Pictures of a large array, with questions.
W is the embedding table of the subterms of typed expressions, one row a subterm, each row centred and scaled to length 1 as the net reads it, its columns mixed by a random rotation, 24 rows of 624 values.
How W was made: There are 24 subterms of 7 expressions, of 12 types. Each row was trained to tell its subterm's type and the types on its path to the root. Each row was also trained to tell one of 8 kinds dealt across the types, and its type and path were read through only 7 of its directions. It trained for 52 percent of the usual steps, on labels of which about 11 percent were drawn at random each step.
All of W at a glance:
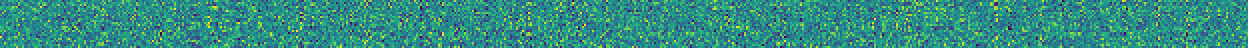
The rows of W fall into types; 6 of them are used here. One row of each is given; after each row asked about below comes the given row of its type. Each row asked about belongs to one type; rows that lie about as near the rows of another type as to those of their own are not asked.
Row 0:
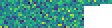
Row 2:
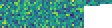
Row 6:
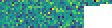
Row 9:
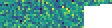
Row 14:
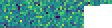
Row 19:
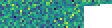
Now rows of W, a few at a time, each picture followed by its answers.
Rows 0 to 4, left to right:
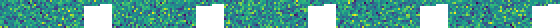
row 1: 2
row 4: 9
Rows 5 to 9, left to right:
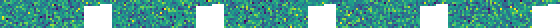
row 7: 9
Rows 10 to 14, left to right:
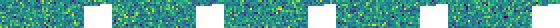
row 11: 14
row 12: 6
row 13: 14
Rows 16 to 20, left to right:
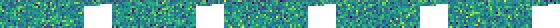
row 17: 2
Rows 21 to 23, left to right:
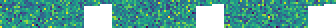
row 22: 9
